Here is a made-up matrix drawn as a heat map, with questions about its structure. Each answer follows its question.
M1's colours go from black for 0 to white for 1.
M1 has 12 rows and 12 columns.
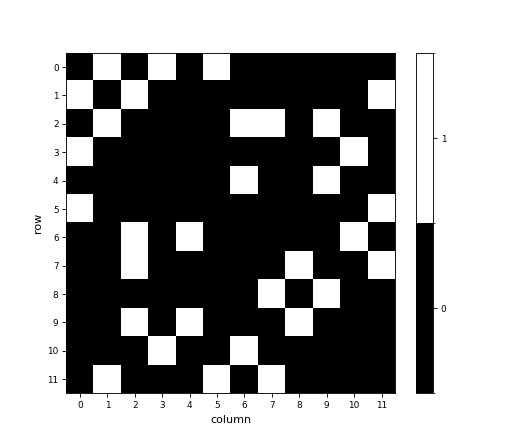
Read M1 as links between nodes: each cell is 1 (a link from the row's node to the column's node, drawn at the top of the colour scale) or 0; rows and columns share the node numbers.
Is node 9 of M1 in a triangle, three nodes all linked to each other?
no
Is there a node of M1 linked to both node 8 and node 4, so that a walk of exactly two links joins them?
yes
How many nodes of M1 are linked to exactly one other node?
0
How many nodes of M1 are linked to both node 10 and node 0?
1
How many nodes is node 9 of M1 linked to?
3
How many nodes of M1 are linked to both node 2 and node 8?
2
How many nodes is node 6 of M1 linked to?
3
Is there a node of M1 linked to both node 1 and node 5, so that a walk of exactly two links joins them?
yes
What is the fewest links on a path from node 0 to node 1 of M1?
1
